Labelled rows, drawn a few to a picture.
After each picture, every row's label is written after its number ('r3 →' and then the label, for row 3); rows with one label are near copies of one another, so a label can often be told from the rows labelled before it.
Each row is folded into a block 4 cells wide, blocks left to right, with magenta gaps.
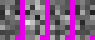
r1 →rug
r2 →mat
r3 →rug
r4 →rug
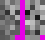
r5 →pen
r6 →mat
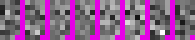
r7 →rug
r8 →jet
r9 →pen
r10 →pen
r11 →mat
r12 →mat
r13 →jet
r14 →rug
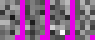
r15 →mat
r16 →rug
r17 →jet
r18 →pen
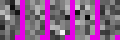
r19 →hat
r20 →pen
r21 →jet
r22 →mat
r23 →rug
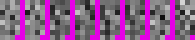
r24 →mat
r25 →mat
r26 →rug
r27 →hat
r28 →rug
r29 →rug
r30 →mat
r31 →pen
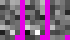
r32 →jet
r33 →jet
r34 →rug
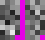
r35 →jet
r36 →pen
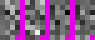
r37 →pen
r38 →jet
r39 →rug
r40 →rug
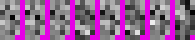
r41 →mat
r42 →mat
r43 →mat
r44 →jet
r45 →mat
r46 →jet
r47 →mat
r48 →hat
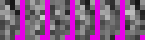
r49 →hat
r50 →pen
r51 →rug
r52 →hat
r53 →hat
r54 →hat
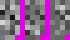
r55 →mat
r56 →jet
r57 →pen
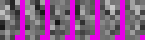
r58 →hat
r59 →hat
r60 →rug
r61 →rug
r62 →pen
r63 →pen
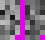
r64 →mat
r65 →rug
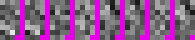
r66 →jet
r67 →jet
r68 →rug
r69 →mat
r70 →hat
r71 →hat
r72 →pen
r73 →hat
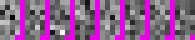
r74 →mat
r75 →pen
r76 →jet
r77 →hat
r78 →mat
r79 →rug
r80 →pen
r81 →rug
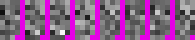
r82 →rug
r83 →jet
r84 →jet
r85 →mat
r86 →pen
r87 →rug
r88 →rug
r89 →pen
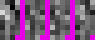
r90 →hat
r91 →rug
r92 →rug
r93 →hat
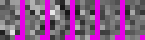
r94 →jet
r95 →pen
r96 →hat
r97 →rug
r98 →rug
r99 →rug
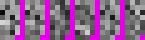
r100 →mat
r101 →mat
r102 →hat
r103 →jet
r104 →mat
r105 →pen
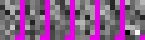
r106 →pen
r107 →rug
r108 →hat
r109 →mat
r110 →hat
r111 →jet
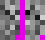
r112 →pen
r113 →mat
